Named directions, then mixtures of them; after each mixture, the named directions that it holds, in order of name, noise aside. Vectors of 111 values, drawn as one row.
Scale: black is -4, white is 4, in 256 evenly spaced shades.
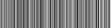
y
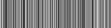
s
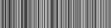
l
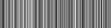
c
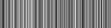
c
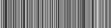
s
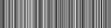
c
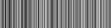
l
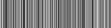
s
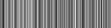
c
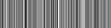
l, s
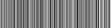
y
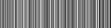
y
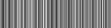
c, l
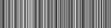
c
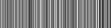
c, y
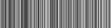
l, y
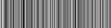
c, s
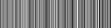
l, y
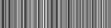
c, l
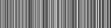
c, y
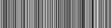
c, s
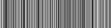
s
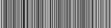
s, y
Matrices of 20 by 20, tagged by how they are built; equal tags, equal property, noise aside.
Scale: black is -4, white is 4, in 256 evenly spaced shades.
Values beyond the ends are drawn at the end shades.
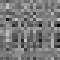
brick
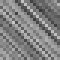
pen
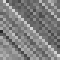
pen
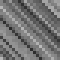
pen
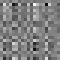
brick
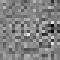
brick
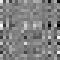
brick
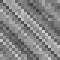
pen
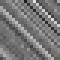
pen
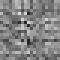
brick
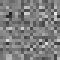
brick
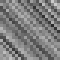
pen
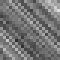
pen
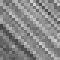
pen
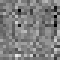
brick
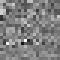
brick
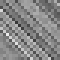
pen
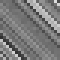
pen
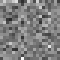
brick
